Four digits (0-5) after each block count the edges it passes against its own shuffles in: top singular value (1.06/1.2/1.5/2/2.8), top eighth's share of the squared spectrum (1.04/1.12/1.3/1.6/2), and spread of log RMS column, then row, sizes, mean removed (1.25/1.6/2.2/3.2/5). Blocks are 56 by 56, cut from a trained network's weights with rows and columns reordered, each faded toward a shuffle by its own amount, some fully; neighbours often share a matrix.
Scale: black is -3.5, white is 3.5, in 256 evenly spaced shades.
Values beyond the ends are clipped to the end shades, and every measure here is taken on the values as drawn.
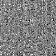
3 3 1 2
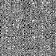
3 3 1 2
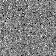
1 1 0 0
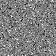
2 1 0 0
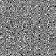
4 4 2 2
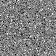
0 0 0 0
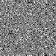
3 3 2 1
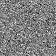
1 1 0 0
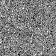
0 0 0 0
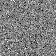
0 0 0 0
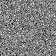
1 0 0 0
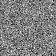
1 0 0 0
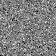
2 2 0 0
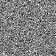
2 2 0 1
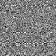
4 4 1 2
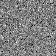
1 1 0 1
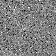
0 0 0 0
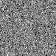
0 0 0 0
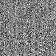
2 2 1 1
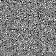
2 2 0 1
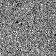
1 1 0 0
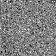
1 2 0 1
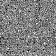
1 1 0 0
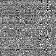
3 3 2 1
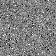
2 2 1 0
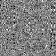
3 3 2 1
